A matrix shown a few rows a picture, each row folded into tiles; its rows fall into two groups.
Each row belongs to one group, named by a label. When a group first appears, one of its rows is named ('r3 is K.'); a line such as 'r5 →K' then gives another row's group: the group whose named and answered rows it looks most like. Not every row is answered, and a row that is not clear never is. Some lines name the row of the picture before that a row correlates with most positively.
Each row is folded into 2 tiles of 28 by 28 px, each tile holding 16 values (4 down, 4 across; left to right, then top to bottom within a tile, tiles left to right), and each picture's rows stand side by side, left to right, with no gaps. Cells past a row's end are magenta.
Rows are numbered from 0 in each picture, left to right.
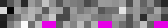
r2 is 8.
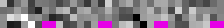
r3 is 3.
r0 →8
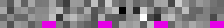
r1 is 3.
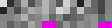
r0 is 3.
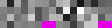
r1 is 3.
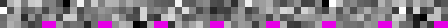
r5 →3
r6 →3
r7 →8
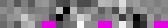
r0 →8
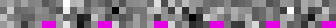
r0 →8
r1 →8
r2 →3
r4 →8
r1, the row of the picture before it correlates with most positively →2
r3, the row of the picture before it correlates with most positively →2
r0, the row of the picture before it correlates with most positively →2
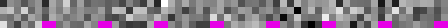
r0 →3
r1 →8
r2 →3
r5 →3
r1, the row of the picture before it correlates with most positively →1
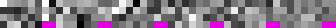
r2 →3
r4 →3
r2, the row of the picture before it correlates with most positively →3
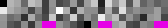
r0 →3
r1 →3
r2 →8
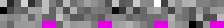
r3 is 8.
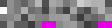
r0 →3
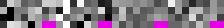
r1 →8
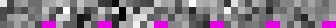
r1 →8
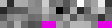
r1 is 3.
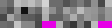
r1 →3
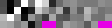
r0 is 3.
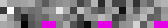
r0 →8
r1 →3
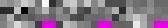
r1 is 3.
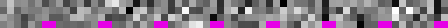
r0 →8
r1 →3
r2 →3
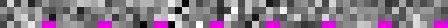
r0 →8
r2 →3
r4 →8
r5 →3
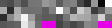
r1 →3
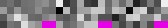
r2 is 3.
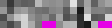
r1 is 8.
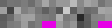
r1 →8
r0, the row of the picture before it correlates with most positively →0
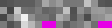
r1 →8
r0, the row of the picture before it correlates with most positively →0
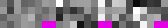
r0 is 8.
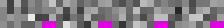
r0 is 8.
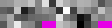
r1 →8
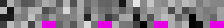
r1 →8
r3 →8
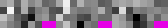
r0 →8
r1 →8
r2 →8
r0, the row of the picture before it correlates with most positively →1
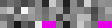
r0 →3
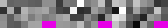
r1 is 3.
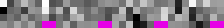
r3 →3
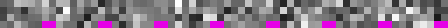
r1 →8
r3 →8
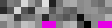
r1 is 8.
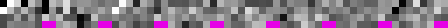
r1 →8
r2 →3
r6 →3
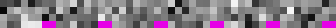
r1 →3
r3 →3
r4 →8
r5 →8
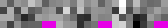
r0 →8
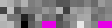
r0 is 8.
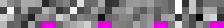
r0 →8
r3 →8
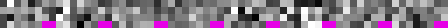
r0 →8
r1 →8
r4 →8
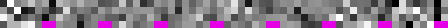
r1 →8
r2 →8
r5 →8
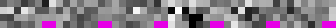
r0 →3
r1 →8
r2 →3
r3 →8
